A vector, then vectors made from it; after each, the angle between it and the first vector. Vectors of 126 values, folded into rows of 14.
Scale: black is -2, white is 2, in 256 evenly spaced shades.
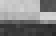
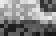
nearly parallel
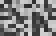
orthogonal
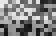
partly aligned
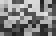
partly aligned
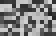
orthogonal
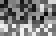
partly opposed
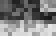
nearly opposite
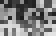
partly opposed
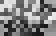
partly aligned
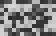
orthogonal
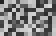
orthogonal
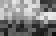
nearly parallel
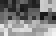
nearly opposite
